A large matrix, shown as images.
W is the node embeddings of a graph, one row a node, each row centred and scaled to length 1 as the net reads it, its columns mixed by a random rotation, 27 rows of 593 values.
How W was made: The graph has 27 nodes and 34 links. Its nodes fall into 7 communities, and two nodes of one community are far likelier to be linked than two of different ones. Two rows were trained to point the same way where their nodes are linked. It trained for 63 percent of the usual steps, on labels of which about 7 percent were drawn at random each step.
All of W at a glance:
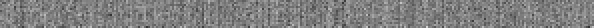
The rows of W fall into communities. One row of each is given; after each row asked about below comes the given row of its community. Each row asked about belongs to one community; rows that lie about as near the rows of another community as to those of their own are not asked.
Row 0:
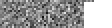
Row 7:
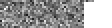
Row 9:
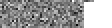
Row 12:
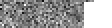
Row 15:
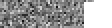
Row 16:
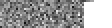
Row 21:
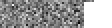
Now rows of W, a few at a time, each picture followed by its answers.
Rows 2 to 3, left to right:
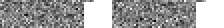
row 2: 7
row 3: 9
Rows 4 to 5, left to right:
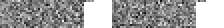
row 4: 21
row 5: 0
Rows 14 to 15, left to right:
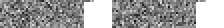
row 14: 15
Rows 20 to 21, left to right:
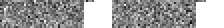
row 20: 12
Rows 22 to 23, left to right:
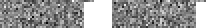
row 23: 0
